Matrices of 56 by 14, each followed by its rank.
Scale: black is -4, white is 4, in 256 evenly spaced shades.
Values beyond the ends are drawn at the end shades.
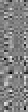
three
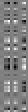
one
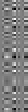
one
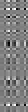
one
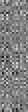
three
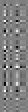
one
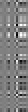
one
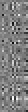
three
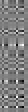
one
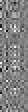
three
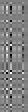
one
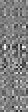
three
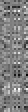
three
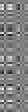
one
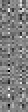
three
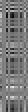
one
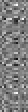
three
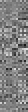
three
